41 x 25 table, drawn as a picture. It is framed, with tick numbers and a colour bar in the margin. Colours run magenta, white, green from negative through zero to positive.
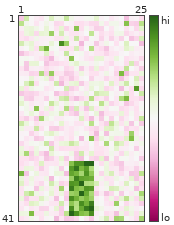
Average level on the scale: 50%. Odd patch: higher, in the bottom middle. Histogram: skewed, a long tail of high values. Ninth with the highest average: bottom middle. Stripes: none.
